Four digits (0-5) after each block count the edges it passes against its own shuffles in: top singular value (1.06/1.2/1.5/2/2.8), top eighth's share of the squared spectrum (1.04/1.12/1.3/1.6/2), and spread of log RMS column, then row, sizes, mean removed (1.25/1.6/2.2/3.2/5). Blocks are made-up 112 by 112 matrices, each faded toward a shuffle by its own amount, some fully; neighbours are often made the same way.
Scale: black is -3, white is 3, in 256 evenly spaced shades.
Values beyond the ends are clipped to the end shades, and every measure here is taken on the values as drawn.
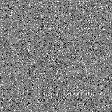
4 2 1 1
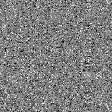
3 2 1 1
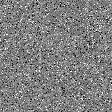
2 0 0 0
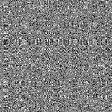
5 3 2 2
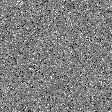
1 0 0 0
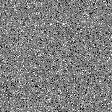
2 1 0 0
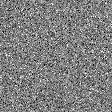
0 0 0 0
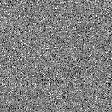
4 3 1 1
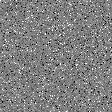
0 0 0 0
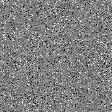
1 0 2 0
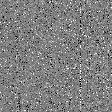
2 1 2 0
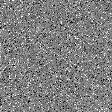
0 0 2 0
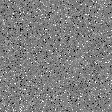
1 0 0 0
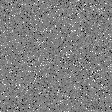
0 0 0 0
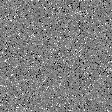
1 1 1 0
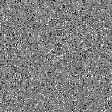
4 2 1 1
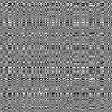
5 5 4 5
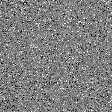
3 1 0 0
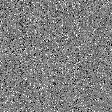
3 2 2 0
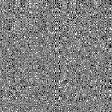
4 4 3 2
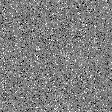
1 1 1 0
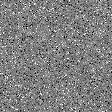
0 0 0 0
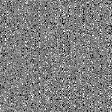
3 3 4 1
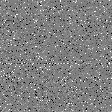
3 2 0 1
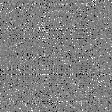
4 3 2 2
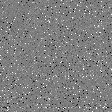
2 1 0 0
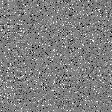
3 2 1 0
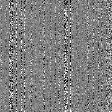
2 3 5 0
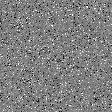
0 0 0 0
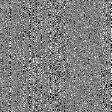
2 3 4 0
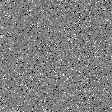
0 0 0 0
